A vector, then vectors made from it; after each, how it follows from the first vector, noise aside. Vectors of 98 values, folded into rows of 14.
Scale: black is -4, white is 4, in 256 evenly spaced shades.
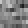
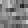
copied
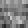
wrapped around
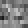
wrapped around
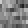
copied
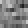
copied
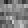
wrapped around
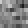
copied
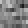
copied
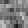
wrapped around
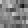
copied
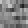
copied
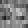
wrapped around
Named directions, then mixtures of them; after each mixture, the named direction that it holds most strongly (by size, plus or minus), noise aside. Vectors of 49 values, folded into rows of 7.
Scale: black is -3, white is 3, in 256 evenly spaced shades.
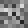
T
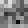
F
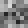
F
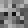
T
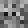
T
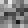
F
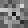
T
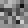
T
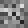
T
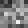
F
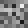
T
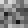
F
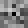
T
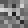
T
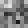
F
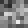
F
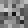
T
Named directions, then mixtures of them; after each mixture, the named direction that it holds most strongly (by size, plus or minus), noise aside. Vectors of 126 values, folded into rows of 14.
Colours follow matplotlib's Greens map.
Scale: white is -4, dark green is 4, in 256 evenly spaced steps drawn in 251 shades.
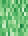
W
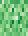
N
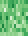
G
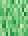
W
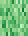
W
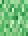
N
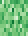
N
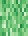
W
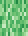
W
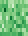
G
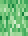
G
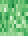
G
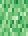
N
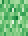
N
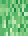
W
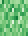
N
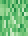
W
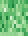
G
